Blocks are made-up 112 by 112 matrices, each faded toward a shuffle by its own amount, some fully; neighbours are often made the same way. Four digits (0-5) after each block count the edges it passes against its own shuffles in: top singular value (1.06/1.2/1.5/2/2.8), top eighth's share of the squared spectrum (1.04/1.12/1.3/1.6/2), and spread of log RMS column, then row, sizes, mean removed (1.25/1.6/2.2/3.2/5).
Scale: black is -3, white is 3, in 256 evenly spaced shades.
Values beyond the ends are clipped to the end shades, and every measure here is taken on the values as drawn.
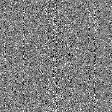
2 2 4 0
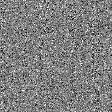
0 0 2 0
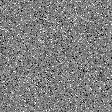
0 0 0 0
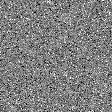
0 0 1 0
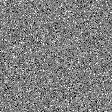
0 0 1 0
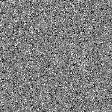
0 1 2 0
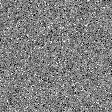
0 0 0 0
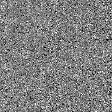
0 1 2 0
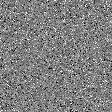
0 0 1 0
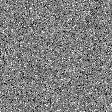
0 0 0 0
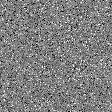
0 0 0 0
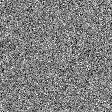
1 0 0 0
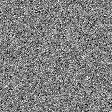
0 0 0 0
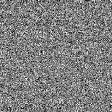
3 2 1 1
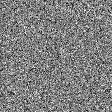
1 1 0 0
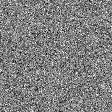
0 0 0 0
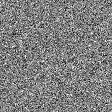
2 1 0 0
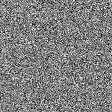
2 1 0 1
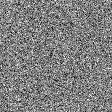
1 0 0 0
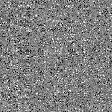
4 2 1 0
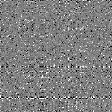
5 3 2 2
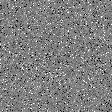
2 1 0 0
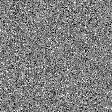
0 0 1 0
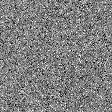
0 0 1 0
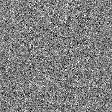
0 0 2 0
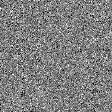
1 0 2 0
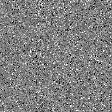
1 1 2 1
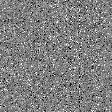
1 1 2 0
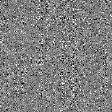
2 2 3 2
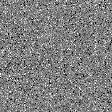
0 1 2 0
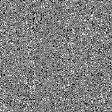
1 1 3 2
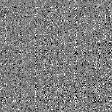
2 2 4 3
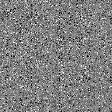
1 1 3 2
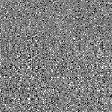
4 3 2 2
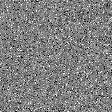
3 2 0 1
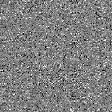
4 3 1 2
